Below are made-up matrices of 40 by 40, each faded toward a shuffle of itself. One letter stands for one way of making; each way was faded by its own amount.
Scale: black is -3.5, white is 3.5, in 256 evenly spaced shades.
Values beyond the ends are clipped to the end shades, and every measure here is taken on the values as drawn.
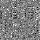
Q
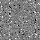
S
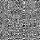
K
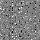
S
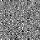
Q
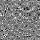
Q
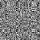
K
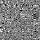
Q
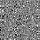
Q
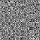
K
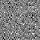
Q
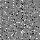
S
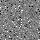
S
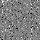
S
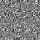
Q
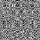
K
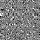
Q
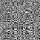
K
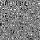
Q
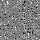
S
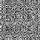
K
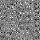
Q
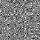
Q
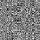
K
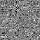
Q
